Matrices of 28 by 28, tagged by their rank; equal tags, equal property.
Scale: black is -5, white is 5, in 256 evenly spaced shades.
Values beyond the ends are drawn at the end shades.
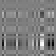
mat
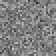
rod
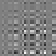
mat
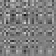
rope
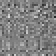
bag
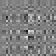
rope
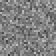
rod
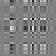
mat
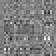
bag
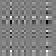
mat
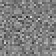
bag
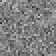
rod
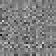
bag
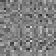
bag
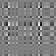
mat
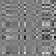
rope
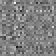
bag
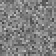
rod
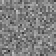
rod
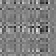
rope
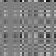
mat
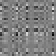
rope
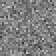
rod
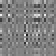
rope
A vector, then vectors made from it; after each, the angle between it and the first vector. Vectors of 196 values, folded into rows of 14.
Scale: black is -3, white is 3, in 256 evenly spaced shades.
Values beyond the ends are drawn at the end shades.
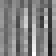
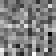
partly aligned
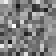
orthogonal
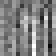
nearly parallel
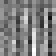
nearly parallel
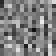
partly opposed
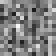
partly opposed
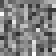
partly aligned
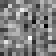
partly opposed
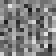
partly aligned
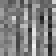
nearly parallel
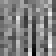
nearly opposite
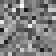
orthogonal
